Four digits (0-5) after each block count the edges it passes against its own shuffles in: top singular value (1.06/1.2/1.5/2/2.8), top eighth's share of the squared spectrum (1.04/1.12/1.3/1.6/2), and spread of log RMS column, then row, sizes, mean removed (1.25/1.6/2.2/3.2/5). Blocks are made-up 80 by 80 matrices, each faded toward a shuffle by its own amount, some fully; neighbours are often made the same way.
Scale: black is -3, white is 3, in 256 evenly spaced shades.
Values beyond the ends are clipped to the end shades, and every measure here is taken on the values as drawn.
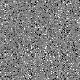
3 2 1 0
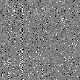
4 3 2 1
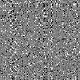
4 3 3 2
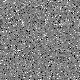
3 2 1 0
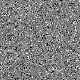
3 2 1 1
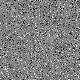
2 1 0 0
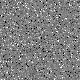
0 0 0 0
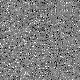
3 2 0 0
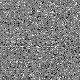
3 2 0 1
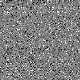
4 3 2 1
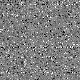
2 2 1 2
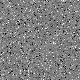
0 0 0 0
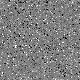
0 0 0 0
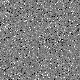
0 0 1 0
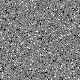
0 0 0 0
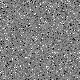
0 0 0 0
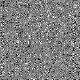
1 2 2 2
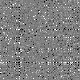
4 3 2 2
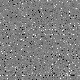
3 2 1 1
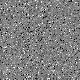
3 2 0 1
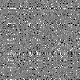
4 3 2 3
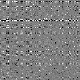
5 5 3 3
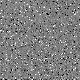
3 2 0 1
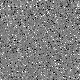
2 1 0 0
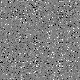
3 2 1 1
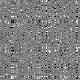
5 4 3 2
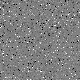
2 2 0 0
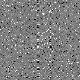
4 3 2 1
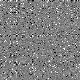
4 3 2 2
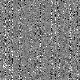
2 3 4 0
